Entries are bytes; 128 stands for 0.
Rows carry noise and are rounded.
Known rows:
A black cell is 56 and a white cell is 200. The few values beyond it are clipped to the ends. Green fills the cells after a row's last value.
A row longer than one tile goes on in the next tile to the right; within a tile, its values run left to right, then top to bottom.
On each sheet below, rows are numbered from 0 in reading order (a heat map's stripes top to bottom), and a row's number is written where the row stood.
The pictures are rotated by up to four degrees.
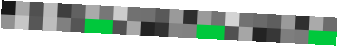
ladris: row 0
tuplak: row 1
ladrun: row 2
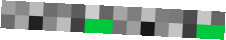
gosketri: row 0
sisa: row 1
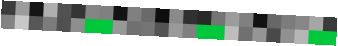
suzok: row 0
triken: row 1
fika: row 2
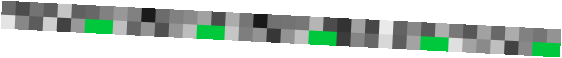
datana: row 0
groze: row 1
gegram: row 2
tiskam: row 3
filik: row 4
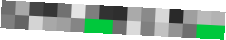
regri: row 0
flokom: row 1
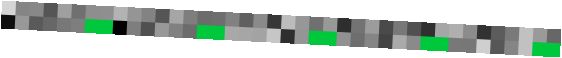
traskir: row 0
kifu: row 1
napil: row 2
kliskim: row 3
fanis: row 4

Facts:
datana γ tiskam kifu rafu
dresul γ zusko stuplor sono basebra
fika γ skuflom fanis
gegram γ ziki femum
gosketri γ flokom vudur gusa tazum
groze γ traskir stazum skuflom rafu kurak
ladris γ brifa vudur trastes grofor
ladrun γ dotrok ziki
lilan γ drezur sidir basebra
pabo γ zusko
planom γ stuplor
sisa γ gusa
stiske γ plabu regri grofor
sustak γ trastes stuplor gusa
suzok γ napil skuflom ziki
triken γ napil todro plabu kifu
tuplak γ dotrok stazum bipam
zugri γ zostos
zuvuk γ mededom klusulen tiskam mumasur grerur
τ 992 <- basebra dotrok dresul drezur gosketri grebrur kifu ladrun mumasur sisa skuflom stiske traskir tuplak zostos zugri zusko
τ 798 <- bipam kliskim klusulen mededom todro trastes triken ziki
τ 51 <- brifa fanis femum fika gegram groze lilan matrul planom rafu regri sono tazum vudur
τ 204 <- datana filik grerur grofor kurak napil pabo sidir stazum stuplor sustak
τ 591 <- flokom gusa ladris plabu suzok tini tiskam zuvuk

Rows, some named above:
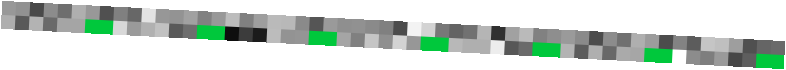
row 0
matrul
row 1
stuplor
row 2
mumasur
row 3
tazum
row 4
grofor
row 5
matrul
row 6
pabo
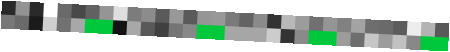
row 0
zuvuk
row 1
dotrok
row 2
napil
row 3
brifa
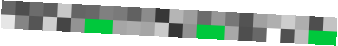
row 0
datana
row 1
napil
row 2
grerur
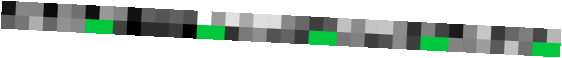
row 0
todro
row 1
zugri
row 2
drezur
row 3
dresul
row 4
trastes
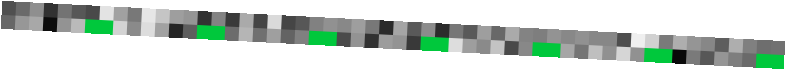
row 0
bipam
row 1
sidir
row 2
tini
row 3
stiske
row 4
filik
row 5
tazum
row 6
kifu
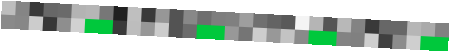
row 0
femum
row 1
plabu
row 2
brifa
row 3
femum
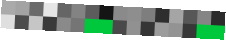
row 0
lilan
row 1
stiske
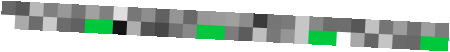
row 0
sustak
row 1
dotrok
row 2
rafu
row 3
sustak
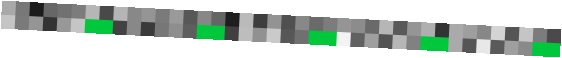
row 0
gegram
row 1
grebrur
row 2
plabu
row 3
planom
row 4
sono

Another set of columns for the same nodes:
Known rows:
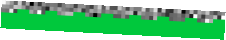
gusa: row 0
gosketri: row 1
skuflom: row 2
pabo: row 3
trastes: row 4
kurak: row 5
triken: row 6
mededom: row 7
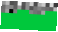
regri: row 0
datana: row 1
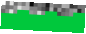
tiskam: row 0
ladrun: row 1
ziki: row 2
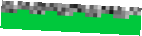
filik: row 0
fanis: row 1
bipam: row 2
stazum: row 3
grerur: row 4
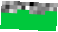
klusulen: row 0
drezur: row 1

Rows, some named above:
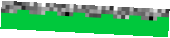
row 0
bipam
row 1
grerur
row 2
pabo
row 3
sustak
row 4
rafu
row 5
napil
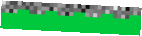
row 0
fanis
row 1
kliskim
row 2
femum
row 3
grebrur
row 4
suzok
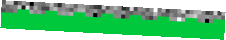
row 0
todro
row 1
stiske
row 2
kifu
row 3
lilan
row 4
planom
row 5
filik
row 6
mumasur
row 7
sono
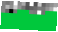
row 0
stuplor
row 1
zuvuk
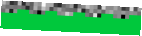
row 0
femum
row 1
grofor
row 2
dotrok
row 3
ladris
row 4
sono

